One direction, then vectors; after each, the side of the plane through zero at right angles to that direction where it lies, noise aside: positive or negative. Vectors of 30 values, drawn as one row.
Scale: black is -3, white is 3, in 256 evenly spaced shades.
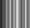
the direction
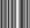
positive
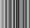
negative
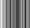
negative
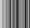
negative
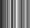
positive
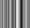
positive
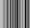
negative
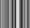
positive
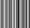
negative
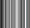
positive
